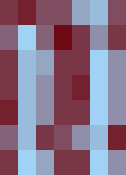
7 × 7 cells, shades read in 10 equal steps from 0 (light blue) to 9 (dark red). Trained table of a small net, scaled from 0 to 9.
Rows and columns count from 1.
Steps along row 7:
down up up same down up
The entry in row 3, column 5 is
7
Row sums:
36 36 27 29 29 31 26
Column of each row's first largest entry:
2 4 1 5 1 7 1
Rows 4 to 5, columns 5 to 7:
8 0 3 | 7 0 3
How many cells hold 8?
4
